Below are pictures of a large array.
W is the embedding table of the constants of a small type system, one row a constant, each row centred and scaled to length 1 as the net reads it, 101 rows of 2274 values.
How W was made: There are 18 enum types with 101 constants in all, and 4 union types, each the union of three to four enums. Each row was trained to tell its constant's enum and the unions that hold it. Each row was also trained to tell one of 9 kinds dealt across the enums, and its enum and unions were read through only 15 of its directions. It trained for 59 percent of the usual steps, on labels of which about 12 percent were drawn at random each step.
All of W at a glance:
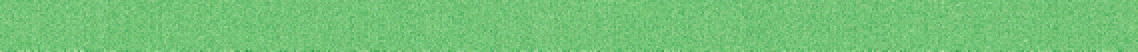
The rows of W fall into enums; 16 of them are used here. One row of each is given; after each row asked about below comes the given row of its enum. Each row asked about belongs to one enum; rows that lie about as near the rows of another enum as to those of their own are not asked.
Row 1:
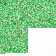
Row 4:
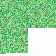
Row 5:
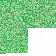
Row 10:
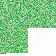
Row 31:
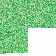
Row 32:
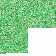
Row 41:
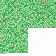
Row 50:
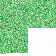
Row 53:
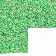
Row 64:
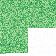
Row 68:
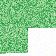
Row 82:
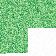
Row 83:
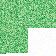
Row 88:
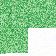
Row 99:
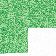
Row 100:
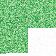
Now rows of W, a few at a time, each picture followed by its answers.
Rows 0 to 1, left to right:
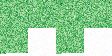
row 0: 88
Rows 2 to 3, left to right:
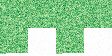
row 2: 83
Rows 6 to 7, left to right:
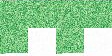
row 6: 50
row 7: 83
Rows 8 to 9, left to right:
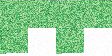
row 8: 32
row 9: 82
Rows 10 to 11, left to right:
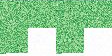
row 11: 99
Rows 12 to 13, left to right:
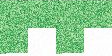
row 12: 32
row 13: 82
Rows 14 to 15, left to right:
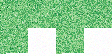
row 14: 1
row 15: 41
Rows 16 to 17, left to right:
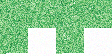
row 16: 32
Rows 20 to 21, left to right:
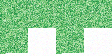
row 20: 83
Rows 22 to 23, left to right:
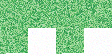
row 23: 68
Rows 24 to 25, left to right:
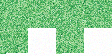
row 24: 1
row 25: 99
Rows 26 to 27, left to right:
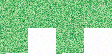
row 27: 68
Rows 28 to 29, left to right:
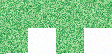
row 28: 10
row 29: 31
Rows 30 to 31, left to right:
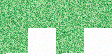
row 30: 4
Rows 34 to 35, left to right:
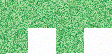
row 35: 4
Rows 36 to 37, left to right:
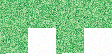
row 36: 88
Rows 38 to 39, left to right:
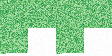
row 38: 99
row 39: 4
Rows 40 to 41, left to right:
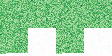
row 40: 82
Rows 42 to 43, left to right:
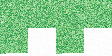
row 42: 88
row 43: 32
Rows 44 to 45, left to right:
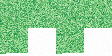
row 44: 68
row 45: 53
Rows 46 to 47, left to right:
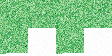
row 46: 32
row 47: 82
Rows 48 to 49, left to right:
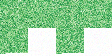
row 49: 5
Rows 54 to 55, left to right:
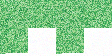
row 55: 64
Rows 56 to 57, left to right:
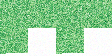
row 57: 31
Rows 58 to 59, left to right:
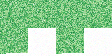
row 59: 4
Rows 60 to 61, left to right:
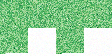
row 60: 88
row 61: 32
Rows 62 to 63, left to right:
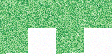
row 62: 4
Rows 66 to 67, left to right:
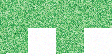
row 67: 64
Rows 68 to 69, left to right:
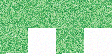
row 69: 10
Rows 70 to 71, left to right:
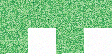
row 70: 99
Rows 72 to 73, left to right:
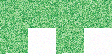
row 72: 5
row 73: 83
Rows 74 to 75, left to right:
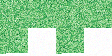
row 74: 83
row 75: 5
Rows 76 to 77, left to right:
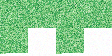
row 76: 64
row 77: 5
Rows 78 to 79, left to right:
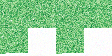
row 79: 4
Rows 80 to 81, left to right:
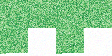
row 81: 82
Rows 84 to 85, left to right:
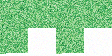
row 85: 41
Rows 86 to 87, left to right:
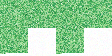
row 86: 5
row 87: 68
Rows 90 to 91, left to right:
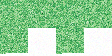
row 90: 5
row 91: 88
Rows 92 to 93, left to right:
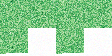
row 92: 41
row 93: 82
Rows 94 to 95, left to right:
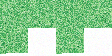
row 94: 83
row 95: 68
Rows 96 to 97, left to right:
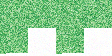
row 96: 53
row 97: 88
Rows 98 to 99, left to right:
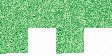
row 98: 53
